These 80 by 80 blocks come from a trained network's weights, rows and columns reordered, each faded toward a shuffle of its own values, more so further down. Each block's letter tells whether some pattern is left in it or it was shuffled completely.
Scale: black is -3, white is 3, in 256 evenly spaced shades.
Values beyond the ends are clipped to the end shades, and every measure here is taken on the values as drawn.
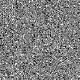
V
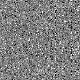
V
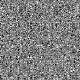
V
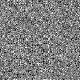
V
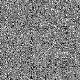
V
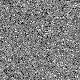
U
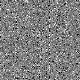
V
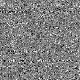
V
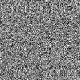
V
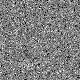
U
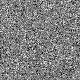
U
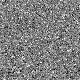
U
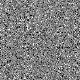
V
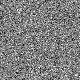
U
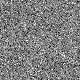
U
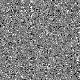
V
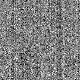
V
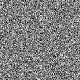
V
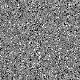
V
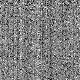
V
